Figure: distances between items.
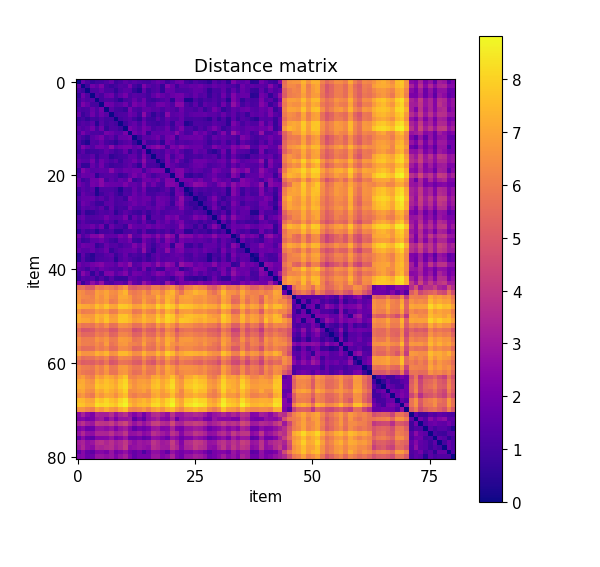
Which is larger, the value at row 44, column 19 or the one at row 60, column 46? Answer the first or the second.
the first
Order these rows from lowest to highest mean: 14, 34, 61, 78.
34, 14, 78, 61
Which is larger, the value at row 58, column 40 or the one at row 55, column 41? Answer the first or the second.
the first
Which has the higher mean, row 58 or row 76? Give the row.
58
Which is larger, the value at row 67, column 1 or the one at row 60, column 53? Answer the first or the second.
the first
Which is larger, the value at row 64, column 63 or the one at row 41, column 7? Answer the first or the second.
the second
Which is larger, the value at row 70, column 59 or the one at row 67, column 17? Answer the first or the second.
the second
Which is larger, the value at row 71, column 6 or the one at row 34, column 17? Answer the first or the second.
the first
